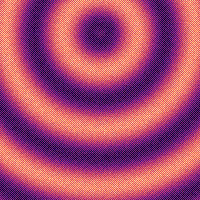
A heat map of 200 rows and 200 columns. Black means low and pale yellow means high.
There is no seam. No overall slope runs across the table. No single row or column stands out from its neighbours. Concentric rings centre on the top middle.
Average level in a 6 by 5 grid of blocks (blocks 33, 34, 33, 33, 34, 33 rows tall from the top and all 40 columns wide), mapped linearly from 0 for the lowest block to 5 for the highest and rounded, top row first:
34243
34243
50305
15351
30103
25552
